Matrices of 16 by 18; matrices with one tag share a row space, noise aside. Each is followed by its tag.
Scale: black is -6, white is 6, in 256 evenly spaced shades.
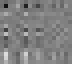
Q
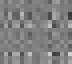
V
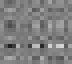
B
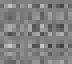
B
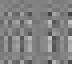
V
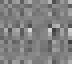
V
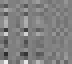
Q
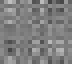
B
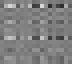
B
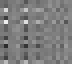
Q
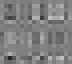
B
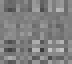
B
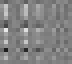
Q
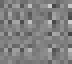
V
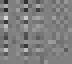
Q
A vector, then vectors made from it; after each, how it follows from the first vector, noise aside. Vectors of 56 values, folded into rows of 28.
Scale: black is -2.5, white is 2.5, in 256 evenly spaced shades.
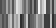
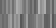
shrunk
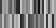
sign-scrambled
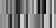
negated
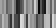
negated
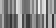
sign-scrambled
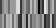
sign-scrambled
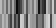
negated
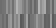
shrunk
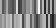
sign-scrambled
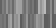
shrunk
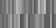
shrunk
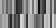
negated
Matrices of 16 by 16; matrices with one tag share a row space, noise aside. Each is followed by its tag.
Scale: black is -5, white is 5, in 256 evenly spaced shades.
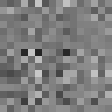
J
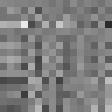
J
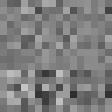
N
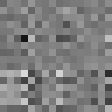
J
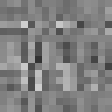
J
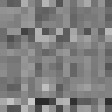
N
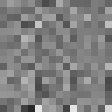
N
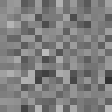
N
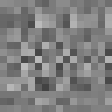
N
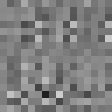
N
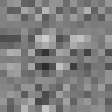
N
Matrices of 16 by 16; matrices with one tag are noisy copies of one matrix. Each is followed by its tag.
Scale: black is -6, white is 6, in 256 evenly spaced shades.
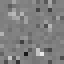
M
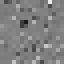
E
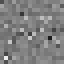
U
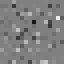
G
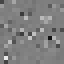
U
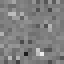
M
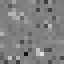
M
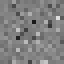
G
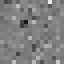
E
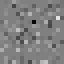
G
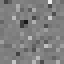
E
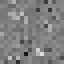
M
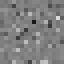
G
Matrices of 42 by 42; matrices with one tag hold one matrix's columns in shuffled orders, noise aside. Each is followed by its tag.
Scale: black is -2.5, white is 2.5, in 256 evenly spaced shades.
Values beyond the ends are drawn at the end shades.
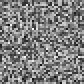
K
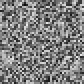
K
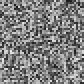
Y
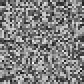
K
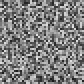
K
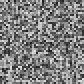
Y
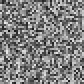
Y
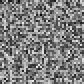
Y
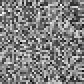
K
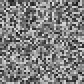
K
